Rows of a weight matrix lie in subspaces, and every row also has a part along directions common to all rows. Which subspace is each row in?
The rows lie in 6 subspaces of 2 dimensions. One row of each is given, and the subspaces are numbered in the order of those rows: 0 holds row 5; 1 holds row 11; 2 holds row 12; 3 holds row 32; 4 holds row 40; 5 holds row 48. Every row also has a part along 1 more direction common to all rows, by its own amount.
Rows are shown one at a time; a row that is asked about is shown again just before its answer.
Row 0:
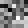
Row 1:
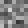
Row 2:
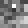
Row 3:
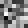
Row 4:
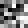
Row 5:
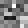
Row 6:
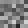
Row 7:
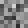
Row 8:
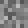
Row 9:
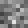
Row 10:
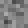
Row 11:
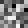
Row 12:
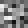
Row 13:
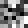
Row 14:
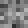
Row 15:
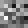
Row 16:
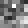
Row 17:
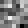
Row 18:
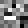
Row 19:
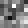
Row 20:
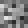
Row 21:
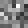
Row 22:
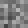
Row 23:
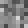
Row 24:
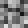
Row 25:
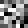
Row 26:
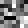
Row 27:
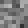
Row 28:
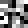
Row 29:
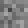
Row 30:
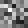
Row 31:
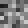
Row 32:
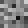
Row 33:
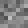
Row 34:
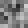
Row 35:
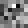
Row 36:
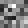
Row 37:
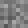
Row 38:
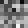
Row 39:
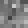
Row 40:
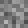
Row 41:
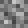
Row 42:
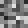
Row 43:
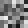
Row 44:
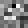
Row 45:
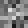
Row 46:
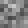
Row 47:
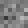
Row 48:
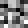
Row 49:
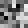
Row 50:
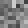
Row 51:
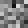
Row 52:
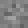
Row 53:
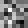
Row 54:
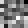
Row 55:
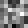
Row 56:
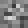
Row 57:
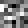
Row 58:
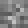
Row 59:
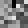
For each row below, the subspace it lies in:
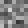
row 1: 3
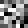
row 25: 4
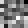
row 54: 3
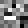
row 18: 0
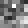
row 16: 1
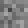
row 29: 3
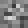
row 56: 0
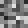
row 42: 3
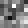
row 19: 1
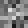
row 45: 5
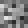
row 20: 2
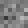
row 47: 4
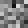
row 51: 4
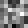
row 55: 5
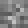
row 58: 0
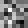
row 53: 3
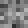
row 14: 5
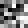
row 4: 2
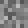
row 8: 1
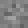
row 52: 0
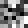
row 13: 5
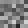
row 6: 4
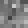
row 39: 1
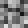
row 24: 5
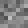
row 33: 1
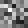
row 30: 3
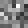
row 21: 2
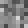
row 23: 3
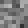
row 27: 0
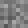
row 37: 5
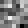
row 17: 0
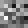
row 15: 1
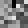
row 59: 4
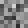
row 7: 1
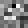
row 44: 0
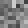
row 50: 4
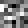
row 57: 2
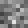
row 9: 0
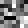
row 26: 0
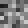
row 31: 5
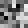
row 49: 2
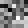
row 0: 3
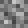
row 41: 4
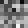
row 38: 1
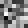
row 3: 4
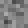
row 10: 4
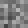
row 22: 5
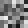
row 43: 4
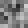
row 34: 2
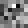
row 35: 0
